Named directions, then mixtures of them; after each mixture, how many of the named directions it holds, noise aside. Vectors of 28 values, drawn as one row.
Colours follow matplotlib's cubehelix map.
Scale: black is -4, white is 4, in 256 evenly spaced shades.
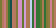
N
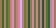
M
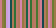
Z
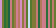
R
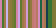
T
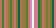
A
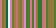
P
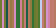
one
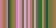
three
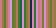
one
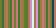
one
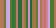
three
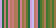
three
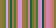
three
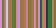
one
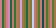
three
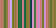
one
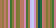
three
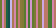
one
